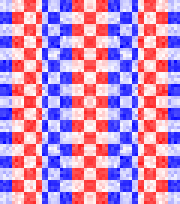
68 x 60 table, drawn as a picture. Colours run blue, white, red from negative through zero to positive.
Stripes running up and down repeat 3 times from left to right. It mirrors both left to right and top to bottom. No overall slope runs across the table.
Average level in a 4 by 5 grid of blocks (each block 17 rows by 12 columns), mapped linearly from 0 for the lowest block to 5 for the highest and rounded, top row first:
3 0 5 0 3
3 0 5 0 3
3 0 5 0 3
3 0 5 0 3
